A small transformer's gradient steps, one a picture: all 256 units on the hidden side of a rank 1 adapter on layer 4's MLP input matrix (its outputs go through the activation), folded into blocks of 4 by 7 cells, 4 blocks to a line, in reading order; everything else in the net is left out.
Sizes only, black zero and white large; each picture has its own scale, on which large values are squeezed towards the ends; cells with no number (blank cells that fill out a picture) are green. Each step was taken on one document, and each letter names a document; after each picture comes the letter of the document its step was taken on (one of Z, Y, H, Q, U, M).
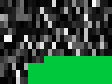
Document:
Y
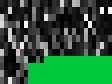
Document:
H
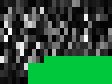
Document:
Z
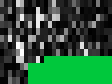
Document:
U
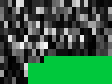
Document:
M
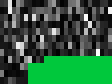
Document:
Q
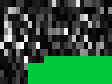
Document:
Z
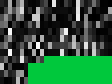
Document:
Y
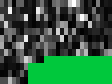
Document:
Q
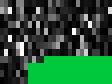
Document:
U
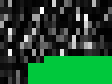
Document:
Y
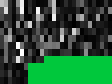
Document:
U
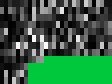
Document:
M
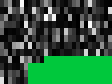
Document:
H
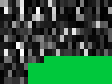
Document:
U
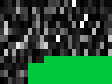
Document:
M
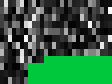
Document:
H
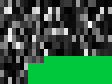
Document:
H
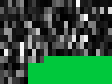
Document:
Z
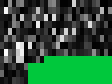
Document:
U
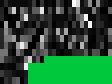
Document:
Q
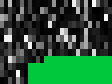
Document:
Y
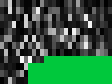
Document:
Q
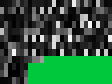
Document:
M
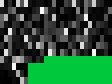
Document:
Y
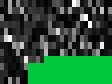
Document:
Q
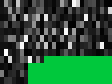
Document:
Q
